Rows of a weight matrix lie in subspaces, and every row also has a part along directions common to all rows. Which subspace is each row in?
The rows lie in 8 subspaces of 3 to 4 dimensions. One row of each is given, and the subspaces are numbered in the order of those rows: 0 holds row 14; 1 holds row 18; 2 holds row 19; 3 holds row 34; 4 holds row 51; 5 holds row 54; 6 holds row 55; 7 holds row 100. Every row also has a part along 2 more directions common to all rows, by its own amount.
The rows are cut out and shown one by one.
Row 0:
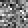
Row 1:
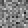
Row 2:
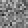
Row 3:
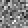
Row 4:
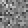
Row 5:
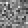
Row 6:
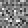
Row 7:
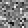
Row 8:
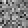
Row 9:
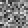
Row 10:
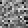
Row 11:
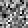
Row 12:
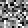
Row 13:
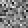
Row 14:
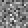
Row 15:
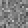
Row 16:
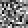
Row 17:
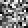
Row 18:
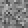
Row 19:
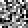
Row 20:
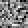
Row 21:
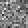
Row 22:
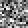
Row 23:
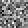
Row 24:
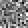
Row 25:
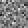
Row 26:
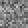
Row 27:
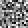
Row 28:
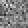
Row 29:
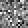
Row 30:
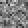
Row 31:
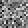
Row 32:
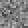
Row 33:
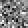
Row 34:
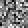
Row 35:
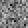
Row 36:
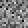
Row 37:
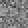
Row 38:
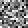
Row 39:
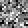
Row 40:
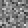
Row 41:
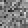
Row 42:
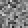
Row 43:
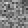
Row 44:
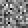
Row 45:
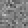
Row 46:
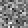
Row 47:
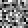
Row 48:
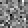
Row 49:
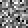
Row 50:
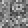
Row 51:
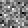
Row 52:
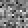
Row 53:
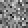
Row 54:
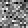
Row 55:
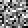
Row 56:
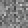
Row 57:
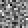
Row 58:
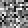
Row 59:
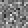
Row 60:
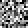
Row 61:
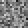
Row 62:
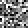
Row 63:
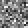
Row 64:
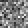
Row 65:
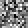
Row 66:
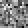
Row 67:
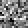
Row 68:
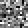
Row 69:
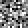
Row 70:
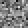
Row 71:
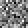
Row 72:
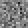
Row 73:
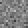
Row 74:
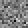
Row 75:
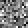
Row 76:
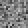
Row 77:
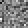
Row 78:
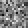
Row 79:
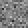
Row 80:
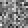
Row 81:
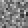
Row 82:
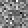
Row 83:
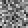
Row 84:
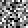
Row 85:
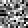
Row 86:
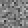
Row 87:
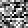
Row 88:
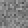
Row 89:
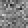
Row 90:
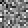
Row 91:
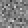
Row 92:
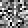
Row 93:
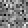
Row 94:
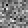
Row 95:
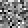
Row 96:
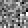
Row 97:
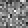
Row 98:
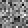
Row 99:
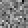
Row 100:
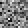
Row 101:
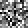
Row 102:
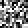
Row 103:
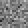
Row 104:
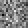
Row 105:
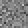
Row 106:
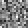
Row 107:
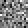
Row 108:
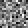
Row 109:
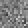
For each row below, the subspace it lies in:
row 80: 3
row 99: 6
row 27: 2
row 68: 4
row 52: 3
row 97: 7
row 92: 7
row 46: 4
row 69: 4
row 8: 0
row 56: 3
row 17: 0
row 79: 5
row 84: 0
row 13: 1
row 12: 1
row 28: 1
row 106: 2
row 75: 6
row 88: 3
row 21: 5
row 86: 1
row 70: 4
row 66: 1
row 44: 1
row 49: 6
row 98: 6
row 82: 4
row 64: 3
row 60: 6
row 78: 7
